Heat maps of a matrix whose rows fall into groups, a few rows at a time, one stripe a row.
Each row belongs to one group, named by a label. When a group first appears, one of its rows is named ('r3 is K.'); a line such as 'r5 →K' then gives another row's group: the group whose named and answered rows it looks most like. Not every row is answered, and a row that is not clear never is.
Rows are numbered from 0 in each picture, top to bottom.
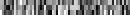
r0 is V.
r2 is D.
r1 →D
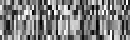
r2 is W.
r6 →D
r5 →D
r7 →V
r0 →V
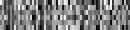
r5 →D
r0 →D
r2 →D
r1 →V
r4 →D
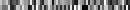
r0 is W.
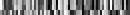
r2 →W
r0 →D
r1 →D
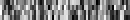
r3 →W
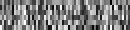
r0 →D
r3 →W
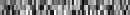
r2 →W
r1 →D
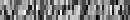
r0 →W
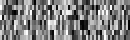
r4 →V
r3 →W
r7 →W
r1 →D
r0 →W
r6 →W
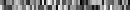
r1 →D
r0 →V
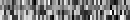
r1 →D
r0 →W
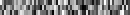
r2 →W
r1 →V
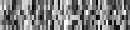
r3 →D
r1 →W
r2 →D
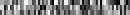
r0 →W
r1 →V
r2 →V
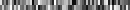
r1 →V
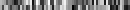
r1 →W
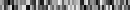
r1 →V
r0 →D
